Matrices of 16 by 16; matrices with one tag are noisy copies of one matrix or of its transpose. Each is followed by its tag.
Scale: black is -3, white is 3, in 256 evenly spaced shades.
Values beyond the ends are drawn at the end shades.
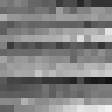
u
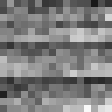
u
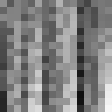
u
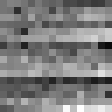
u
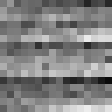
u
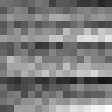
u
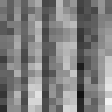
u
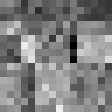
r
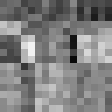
r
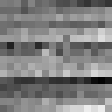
u
